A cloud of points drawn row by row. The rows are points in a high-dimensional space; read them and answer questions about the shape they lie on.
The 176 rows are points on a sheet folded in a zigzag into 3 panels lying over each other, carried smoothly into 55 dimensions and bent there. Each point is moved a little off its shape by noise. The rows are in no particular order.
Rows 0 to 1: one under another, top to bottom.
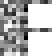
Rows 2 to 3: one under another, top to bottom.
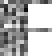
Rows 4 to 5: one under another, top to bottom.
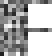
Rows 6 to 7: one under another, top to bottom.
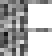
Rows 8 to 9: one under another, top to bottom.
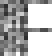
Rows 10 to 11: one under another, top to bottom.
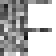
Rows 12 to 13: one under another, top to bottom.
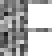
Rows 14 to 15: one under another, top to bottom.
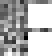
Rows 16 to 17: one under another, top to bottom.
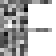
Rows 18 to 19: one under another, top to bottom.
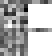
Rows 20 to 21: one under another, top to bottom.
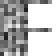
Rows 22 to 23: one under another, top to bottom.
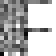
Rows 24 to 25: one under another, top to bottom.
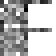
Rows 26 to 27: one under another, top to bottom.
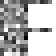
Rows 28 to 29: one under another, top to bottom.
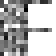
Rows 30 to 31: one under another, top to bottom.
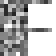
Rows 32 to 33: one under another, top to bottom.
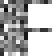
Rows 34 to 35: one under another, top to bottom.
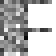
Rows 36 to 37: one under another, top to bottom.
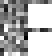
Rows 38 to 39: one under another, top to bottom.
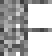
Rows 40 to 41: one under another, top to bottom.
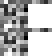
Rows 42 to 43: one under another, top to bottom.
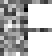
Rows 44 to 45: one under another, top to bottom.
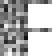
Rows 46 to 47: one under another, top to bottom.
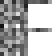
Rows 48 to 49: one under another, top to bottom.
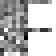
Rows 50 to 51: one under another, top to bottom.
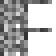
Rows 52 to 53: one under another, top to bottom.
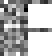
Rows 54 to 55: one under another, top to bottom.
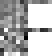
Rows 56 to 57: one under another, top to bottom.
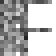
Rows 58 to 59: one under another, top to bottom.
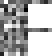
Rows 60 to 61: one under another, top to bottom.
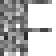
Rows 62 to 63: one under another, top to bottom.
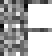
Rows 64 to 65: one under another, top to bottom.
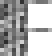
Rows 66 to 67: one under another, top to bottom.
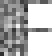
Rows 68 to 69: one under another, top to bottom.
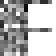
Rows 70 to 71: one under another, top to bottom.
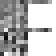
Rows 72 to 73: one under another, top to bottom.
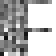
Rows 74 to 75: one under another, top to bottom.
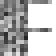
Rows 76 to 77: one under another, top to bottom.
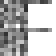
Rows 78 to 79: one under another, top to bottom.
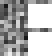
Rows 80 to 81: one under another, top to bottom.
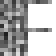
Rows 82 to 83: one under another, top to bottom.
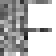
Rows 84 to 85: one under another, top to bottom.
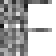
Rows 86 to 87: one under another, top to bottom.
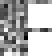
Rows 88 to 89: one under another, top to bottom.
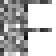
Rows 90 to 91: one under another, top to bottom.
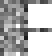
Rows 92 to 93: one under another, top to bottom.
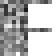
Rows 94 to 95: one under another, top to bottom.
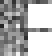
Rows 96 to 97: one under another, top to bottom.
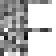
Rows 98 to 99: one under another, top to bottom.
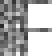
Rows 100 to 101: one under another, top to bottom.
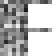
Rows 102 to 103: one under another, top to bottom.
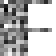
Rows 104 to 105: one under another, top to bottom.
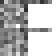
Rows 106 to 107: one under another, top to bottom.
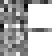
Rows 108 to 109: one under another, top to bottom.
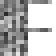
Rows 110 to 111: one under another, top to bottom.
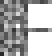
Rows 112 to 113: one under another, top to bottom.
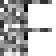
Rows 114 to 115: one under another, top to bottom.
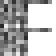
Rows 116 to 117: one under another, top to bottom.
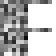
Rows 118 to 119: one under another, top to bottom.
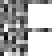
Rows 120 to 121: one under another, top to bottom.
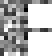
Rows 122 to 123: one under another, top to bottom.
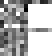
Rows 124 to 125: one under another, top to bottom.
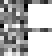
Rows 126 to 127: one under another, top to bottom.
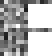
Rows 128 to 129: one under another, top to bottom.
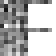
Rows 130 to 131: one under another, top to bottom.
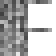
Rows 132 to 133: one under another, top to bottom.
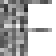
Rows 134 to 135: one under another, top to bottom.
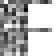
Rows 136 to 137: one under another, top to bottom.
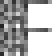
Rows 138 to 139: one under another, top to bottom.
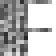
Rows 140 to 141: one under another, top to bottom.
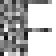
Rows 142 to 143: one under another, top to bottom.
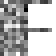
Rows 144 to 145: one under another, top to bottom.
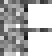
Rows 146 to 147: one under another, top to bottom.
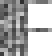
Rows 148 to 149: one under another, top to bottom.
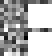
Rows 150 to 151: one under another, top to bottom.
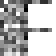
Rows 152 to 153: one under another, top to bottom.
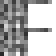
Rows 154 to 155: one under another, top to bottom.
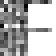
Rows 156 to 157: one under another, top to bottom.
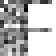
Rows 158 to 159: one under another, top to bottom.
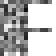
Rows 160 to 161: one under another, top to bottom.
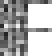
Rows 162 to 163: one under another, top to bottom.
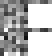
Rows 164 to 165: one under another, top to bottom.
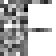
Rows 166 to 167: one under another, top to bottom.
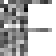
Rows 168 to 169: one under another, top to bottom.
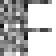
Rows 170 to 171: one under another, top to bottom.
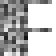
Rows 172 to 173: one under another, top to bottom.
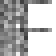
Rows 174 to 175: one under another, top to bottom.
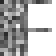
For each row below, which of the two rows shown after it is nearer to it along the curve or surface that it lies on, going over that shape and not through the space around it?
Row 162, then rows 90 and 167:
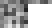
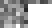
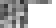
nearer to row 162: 90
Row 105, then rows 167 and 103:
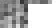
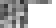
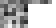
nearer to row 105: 103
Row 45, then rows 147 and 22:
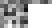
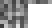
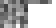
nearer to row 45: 22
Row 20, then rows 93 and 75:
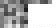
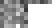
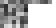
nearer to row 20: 93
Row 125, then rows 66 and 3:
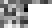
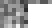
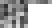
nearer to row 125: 66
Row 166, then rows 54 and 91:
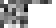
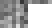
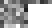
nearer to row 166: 91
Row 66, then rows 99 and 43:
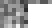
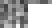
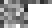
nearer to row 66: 43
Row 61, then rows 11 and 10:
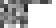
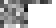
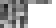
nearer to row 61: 11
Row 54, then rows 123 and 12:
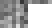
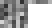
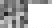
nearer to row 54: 12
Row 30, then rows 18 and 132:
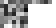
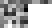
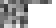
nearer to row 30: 132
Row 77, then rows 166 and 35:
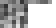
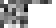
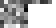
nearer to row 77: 166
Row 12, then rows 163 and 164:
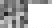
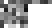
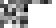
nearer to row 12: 164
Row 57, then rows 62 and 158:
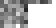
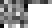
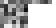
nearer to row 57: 158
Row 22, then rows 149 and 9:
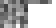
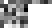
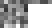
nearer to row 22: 9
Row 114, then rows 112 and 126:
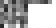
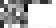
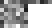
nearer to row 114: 112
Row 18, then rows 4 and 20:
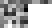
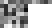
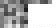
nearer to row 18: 20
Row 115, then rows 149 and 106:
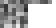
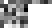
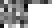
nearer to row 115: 149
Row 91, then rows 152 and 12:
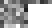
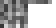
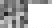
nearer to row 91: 12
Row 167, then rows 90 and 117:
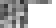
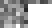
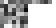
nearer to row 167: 117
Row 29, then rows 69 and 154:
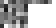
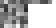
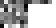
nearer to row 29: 154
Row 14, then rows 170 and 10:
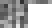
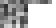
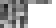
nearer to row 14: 170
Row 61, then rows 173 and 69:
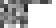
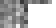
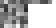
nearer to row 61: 69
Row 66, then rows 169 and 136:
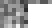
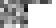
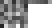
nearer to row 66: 169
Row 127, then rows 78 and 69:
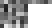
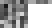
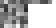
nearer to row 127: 78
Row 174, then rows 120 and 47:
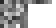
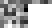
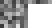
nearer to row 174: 47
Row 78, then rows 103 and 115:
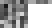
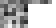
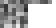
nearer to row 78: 115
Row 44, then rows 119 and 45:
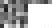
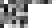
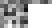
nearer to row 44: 119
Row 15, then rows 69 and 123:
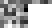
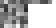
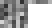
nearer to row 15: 69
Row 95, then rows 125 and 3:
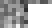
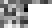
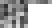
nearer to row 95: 125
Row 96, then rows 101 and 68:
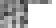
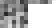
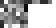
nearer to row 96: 101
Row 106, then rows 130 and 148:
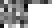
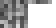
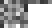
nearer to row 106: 130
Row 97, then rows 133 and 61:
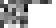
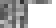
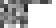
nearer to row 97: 61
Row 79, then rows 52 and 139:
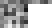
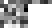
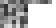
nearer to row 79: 52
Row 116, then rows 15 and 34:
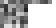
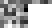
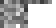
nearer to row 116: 15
